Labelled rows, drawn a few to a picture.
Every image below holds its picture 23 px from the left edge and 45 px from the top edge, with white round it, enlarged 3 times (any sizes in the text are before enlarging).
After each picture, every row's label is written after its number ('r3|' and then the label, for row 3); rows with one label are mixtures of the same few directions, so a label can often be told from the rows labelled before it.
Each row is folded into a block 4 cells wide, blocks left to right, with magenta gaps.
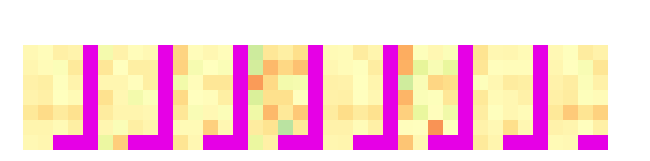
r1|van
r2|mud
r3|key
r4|key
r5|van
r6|key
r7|key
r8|van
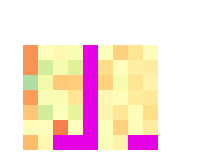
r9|key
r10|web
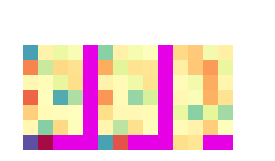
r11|mud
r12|mud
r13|van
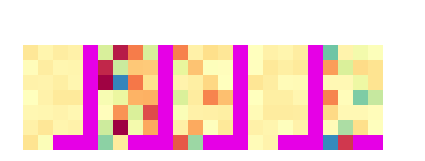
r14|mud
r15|web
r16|mud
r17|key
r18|mud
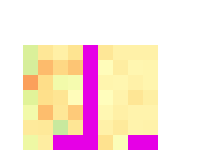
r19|key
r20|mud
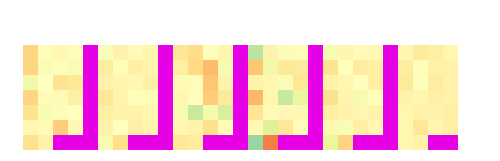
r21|key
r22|mud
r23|van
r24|mud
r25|mud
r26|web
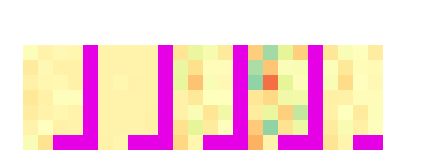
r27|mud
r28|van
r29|web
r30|web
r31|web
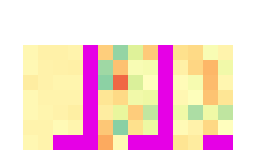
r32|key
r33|web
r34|van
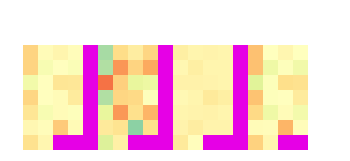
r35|key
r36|key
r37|mud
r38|key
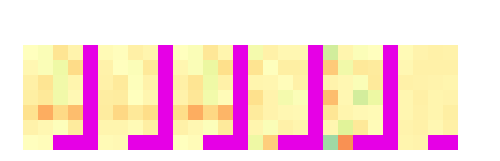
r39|van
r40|van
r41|van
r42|mud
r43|mud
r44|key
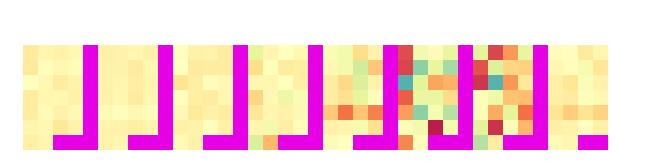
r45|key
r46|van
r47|key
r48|mud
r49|van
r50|key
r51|web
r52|van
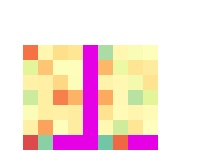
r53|mud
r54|mud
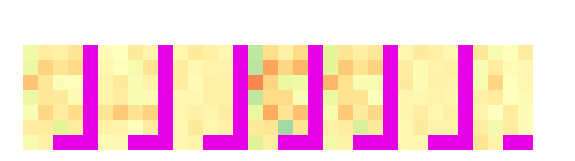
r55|key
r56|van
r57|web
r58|key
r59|key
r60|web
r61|web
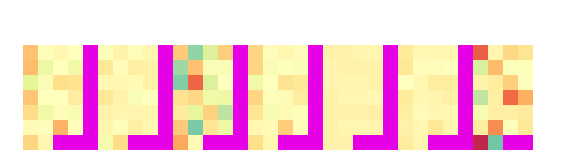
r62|key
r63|mud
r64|web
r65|key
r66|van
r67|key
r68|mud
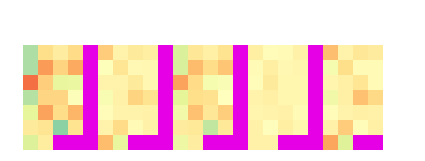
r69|key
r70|mud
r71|key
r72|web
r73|mud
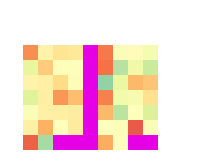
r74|mud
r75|key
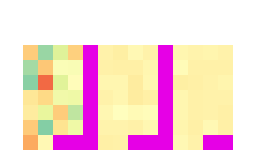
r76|web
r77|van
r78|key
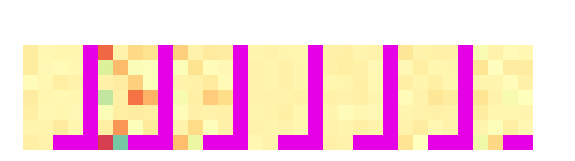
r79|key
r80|mud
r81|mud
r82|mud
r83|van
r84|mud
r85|mud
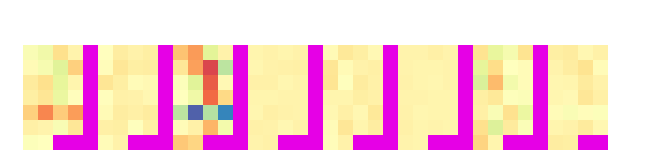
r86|van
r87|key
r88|van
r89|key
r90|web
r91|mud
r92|web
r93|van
